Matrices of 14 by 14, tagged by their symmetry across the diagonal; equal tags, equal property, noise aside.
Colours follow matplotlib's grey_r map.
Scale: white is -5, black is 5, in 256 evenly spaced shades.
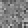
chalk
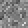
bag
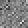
bag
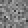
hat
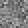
chalk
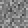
hat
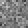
bag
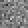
hat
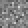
bag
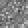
bag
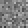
chalk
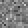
chalk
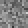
chalk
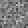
bag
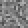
chalk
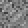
bag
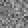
hat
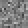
chalk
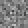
chalk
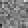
chalk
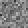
bag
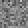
hat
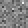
hat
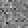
hat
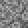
bag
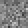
chalk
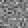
hat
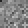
bag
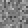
hat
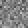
hat
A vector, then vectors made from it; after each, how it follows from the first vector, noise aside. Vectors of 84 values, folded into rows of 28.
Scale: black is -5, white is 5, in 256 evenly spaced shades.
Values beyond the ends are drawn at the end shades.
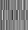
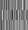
copied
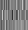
copied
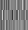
copied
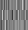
copied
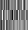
scaled up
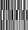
scaled up
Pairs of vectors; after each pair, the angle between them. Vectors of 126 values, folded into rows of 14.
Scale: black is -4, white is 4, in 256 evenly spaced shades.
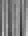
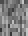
partly aligned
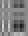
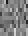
orthogonal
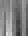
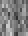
partly aligned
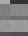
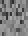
orthogonal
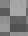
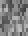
partly opposed
